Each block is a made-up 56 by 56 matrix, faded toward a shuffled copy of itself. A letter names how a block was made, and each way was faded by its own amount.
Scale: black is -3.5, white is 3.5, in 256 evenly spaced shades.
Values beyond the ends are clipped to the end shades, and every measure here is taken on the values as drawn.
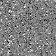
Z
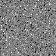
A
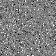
A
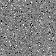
A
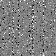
Z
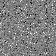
A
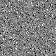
A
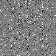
Z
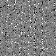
Z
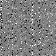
Z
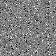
A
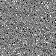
A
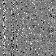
Z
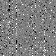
Z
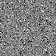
A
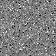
A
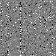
Z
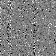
Z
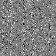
Z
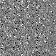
A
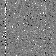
Z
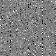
Z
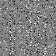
Z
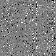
Z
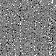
Z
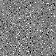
Z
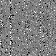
Z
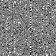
Z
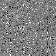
Z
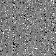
Z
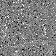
A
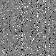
Z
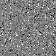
Z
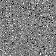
A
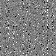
Z
